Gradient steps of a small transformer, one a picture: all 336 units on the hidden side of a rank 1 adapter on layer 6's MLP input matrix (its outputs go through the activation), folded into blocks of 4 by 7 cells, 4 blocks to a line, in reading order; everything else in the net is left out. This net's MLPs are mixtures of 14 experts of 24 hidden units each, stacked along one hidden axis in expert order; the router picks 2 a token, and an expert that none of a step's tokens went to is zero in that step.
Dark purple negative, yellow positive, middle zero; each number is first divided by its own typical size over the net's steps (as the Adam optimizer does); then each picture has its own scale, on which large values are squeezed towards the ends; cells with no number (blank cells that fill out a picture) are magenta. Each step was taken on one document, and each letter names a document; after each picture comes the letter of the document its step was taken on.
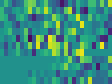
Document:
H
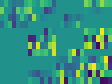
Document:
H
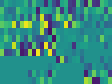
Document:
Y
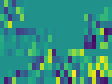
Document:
H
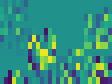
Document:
H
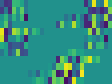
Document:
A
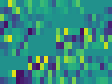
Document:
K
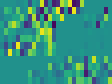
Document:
Y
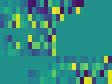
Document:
Y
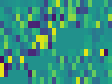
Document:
Y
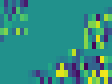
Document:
H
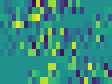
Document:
Y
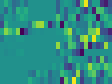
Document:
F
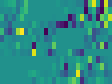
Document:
F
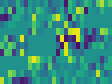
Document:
K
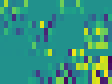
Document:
H
